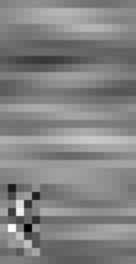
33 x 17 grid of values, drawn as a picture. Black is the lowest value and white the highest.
Slope: none. Roughest part: bottom left. Grain: streaks across. Average level on the scale: 50%. Odd patch: rougher, in the bottom left.
